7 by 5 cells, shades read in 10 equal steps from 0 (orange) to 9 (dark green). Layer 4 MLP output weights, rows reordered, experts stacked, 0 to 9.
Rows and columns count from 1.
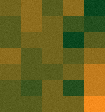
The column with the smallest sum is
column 5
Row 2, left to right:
6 4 5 7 8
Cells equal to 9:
2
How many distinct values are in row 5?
3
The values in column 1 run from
4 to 6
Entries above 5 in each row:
2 3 3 2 2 3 2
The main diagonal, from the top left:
5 4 5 6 2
